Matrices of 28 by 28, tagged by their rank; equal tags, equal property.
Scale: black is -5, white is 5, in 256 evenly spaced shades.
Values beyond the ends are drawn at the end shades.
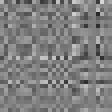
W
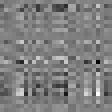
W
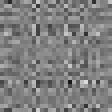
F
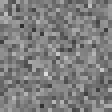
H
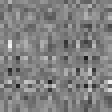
F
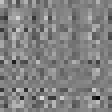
F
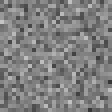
H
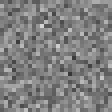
H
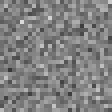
H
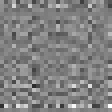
F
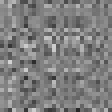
F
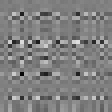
W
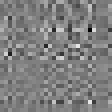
F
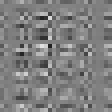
W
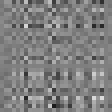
W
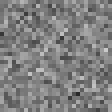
H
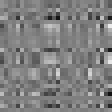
W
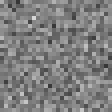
H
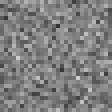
H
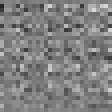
F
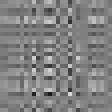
W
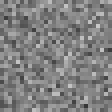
H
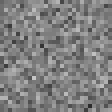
H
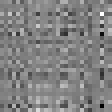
F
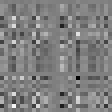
W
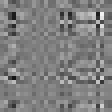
W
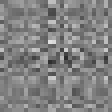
F
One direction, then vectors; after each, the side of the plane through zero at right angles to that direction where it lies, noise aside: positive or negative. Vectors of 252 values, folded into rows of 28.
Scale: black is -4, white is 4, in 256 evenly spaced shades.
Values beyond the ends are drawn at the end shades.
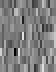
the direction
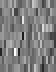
negative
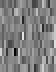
positive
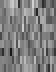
negative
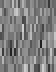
positive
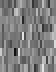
positive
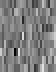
positive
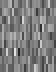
negative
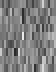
positive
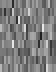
negative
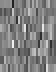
negative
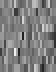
negative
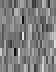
positive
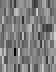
positive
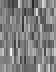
positive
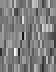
negative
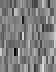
positive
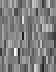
negative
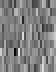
positive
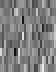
positive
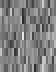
positive
